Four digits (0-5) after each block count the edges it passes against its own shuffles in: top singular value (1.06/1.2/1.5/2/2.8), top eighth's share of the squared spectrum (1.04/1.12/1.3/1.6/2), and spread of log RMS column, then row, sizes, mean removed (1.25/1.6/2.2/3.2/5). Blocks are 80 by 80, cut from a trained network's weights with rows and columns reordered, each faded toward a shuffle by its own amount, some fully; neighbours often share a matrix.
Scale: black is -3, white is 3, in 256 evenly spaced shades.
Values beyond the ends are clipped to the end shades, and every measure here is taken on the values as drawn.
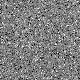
0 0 0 0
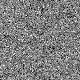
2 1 0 0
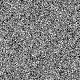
0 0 0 0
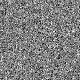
2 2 0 0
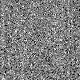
1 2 0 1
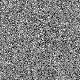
2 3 1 0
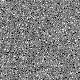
0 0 0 0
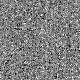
0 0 0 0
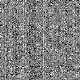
3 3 1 3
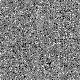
0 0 0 0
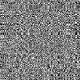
4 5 2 3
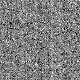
2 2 0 1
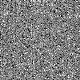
1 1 0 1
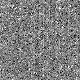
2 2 1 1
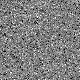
0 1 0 0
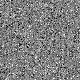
1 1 0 0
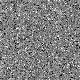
0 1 0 0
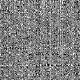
3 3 1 2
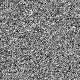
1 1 0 0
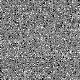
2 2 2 0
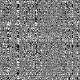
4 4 4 2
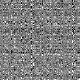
3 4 4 2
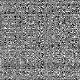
3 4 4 2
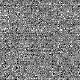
2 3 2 1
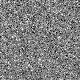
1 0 0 0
